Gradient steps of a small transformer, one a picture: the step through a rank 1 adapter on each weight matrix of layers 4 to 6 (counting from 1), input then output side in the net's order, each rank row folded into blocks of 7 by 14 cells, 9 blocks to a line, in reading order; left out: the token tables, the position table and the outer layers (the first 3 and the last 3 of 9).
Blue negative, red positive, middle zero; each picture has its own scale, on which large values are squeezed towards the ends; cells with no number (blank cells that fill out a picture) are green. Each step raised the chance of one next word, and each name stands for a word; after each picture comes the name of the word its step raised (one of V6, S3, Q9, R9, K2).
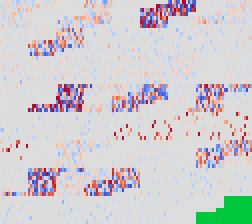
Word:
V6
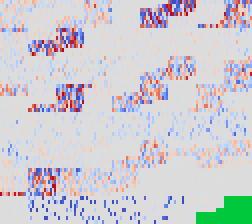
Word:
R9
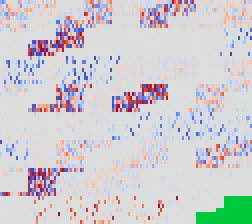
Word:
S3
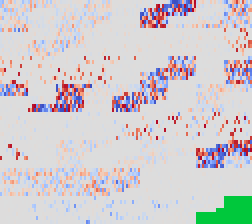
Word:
V6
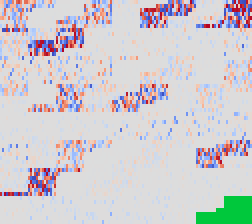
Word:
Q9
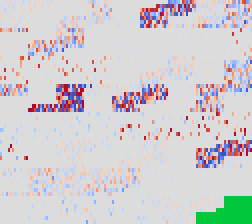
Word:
V6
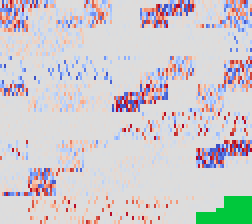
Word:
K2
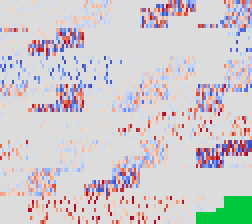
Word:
K2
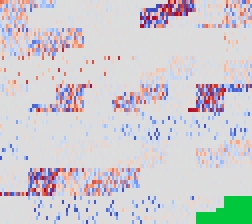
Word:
R9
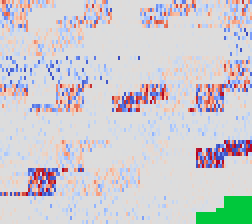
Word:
K2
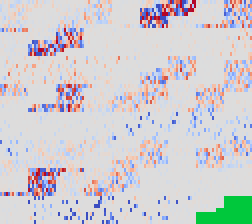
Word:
R9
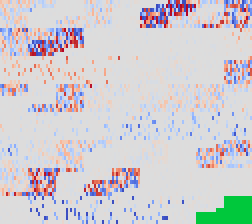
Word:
R9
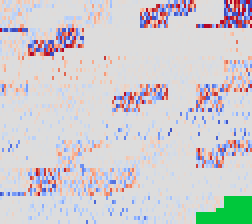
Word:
Q9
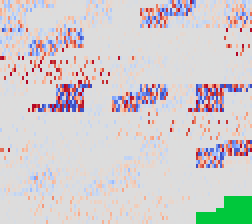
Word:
V6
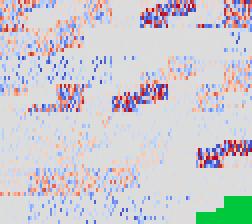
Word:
K2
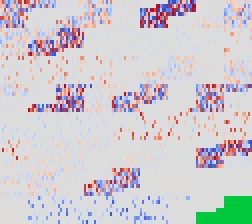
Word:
V6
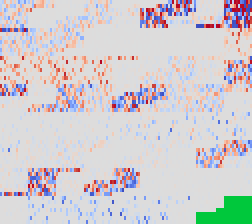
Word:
Q9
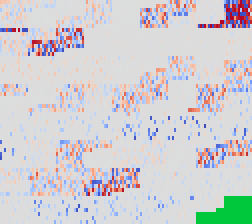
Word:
Q9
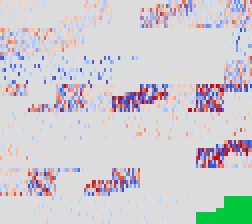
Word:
K2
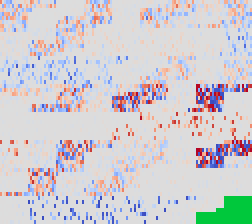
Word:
K2
